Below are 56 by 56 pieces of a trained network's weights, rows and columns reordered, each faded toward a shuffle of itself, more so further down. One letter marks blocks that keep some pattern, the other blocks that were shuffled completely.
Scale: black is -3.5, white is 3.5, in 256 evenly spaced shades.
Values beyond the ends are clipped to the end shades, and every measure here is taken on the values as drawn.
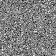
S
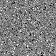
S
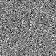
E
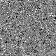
S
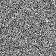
S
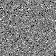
S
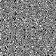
E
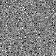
E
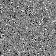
S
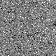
S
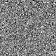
E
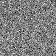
S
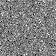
S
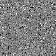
E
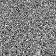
E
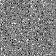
E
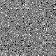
E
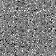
E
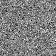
S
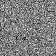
E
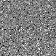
E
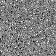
S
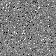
S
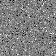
S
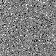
E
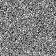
S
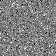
S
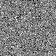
S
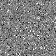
E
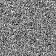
S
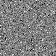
S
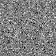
E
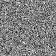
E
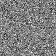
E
